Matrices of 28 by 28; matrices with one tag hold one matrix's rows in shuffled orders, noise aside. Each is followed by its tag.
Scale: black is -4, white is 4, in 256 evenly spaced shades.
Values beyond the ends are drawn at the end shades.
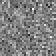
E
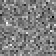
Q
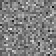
Q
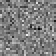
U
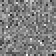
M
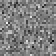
M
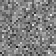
E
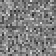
M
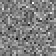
E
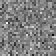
M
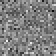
M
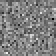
M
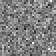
E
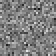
U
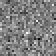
U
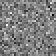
Q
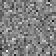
Q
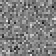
M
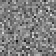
E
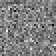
M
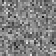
M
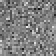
U
